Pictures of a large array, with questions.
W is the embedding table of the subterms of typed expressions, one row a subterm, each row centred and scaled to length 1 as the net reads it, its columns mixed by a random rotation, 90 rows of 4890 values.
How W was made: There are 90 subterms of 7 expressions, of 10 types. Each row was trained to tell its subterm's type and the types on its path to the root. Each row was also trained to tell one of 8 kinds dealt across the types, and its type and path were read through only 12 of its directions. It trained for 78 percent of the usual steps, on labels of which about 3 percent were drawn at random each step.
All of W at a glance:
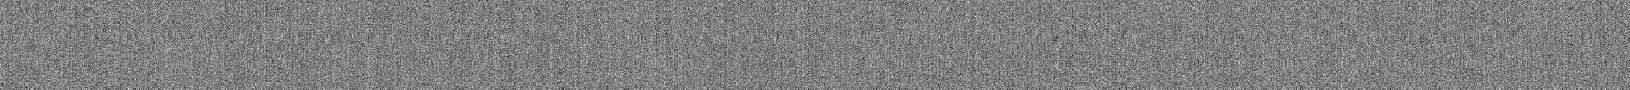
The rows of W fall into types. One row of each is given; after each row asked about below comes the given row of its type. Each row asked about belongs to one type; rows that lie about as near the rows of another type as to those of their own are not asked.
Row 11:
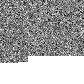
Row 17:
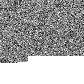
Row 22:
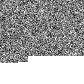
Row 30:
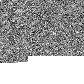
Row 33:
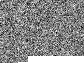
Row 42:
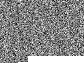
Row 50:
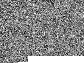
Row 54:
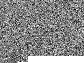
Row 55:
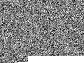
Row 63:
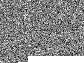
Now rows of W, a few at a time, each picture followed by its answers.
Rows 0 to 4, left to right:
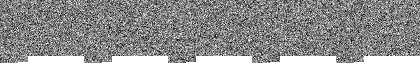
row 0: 11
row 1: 33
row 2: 33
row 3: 55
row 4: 22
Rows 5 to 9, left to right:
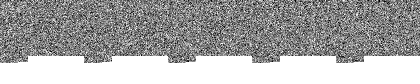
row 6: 11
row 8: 55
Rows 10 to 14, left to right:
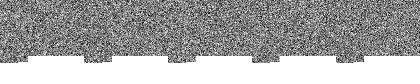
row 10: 33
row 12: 50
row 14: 17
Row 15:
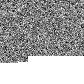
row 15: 33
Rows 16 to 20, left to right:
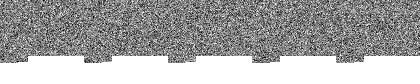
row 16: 55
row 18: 11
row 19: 30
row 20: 30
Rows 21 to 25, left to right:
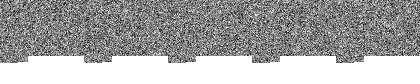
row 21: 11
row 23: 22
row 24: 33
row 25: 42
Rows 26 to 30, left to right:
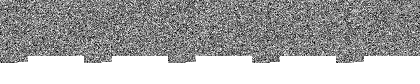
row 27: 11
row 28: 50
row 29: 22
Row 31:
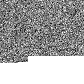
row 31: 22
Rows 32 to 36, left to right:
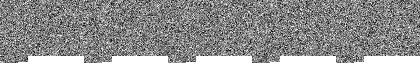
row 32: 63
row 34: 33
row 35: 42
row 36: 33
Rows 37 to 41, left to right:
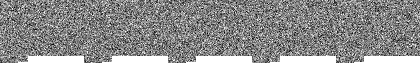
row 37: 42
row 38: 42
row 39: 63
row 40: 54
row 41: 42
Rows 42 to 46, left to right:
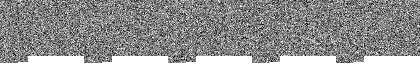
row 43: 63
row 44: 30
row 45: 50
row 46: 17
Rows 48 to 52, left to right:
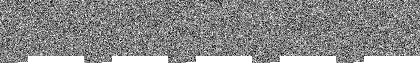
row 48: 50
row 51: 30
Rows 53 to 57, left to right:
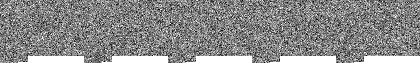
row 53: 30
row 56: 55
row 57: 55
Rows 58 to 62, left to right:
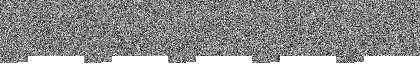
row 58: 30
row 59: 11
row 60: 63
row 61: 63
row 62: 54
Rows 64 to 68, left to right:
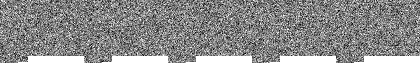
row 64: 63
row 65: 50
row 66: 33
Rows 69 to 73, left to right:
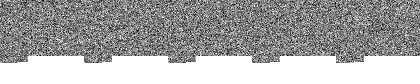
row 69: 50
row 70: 17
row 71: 22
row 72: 22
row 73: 30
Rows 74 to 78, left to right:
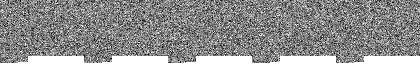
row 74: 17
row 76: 55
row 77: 54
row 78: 50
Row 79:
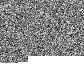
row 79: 54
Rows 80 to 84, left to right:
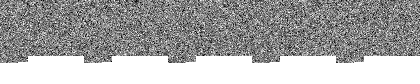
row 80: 33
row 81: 50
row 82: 54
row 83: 54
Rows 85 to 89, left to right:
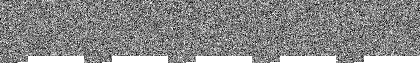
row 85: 54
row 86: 63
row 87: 50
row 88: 22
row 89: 30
